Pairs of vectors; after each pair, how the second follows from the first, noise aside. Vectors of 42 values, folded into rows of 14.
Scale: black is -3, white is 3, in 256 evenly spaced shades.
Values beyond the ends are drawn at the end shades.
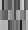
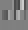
partly zeroed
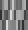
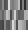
wrapped around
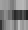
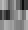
wrapped around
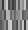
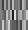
shuffled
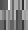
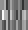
shuffled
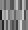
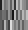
shuffled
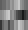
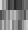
wrapped around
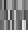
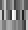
wrapped around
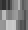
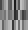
shuffled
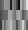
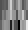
wrapped around
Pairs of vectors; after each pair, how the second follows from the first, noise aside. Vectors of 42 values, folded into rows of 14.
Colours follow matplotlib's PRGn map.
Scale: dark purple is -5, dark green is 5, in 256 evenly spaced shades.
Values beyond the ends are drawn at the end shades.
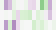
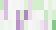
wrapped around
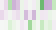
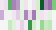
scaled up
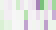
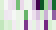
scaled up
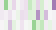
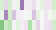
wrapped around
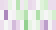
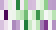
scaled up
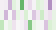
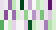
scaled up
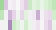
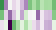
scaled up
